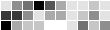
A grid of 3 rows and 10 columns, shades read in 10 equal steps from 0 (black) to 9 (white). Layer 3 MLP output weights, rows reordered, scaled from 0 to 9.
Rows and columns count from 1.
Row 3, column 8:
4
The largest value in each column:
8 6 7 8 9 9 8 8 7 8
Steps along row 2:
same up up down same up down down up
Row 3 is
0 6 7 7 9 9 8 4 7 5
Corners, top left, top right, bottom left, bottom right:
8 8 0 5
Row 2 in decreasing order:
8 8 8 7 6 6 5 5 2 2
